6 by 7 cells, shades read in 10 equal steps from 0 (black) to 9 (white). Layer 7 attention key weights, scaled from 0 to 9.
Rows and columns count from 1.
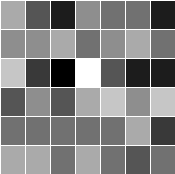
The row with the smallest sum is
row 3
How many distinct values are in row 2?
3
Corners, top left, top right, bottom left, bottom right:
6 1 6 4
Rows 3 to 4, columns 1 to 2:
7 2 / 3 5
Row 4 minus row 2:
-2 0 -3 2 2 -1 3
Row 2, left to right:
5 5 6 4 5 6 4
